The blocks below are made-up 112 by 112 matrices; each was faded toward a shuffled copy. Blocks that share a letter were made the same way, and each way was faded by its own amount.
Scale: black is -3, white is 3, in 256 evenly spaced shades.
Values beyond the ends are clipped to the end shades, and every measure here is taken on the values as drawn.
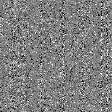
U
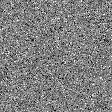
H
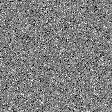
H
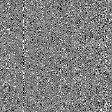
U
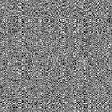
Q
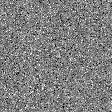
H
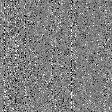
U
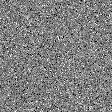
H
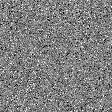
H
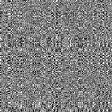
Q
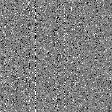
U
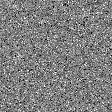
H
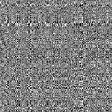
Q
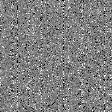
U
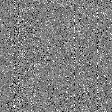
U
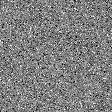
H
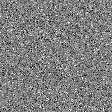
H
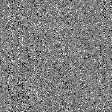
U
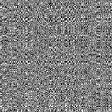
Q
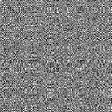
Q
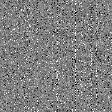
U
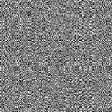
Q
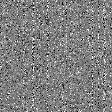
U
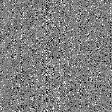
U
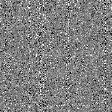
U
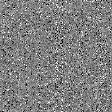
U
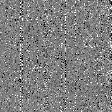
U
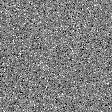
H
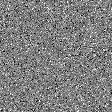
H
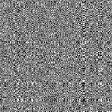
Q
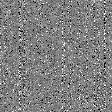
U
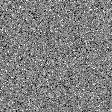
H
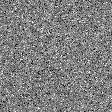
H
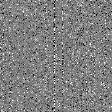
U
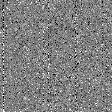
U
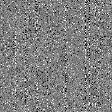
U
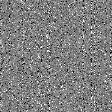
U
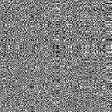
Q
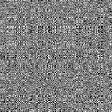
Q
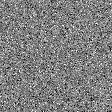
H
